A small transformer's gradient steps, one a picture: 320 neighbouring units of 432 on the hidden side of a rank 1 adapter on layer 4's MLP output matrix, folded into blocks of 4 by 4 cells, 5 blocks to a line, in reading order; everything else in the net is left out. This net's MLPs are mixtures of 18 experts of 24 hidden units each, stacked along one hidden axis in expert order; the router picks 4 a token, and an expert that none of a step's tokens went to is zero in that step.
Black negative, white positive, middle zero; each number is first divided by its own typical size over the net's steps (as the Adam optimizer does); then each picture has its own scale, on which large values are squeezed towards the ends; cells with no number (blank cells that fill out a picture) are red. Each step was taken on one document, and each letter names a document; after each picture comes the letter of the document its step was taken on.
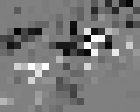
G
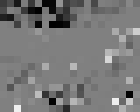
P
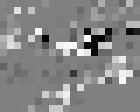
G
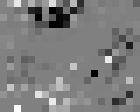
P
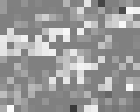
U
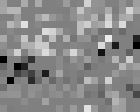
U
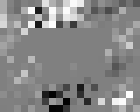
P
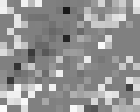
U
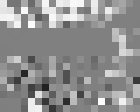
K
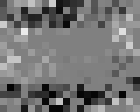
K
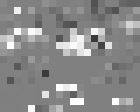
G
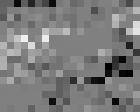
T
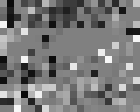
K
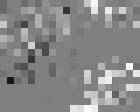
U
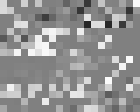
U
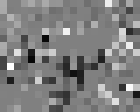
T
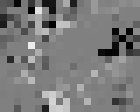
P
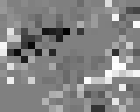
T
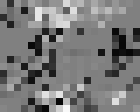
K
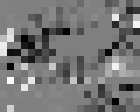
T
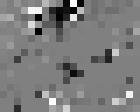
P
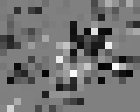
G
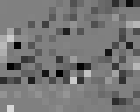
T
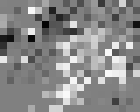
G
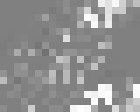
U
